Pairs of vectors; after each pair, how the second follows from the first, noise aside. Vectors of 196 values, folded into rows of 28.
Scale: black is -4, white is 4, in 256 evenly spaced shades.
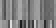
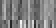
negated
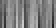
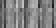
wrapped around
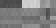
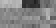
negated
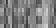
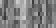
wrapped around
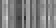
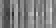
wrapped around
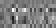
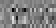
negated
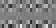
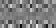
negated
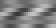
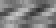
negated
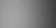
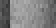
wrapped around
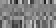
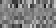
wrapped around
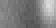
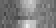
wrapped around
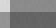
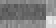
wrapped around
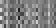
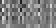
wrapped around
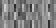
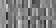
wrapped around
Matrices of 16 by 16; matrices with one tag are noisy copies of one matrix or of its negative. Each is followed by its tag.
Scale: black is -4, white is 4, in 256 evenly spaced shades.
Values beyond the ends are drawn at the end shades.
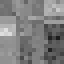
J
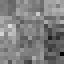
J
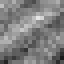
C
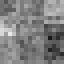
J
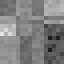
J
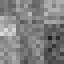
J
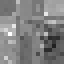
J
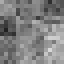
J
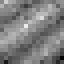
C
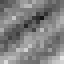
C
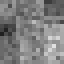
J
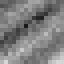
C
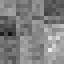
J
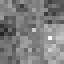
J
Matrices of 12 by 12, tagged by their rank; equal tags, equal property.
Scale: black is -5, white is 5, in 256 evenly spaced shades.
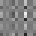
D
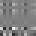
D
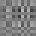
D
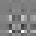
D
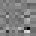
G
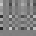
D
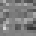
G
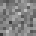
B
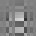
D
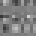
G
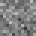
B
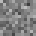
B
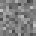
B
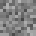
B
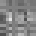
G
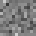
B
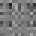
G
